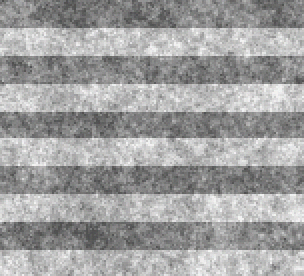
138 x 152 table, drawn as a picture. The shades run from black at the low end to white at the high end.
Ninth with the highest average: bottom right. Stripes: horizontal, repeating 5 times. Average level on the scale: 60%. Slope: none.
